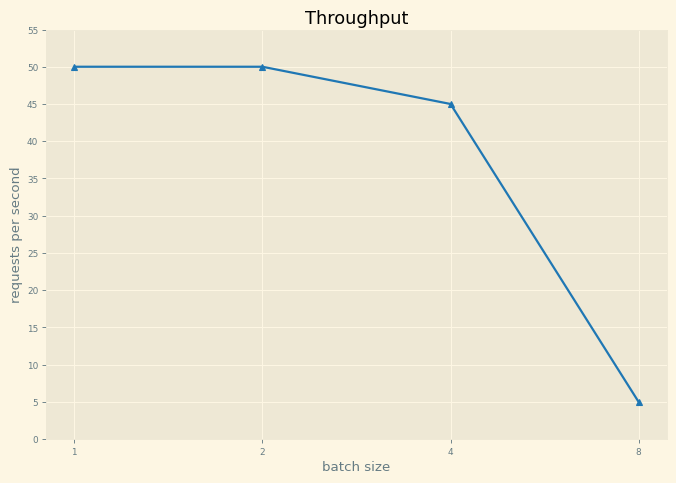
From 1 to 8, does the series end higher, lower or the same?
lower
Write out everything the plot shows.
Title: Throughput
x-axis: batch size, ticks 1 2 4 8
y-axis: requests per second, ticks 0 5 10 15 20 25 30 35 40 45 50 55
Values:
50 50 45 5
